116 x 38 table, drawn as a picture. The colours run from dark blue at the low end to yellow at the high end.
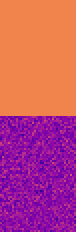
The table splits into 2 rows of 1 panel. Panel 1,1: high, flat. Panel 2,1: low, fine-grained.
